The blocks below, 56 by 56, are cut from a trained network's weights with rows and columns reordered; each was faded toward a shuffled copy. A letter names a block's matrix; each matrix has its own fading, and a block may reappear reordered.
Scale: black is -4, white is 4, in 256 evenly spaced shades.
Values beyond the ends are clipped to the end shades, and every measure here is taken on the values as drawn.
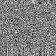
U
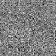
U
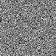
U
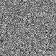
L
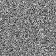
L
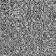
U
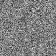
L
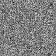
L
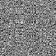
U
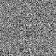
U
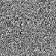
U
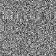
U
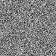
L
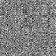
U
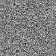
U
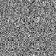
U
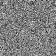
L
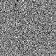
L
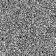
L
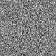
U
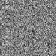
U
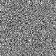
U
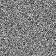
L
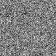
L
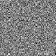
U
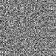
U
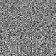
U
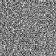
U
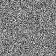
L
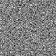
U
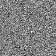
L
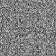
U
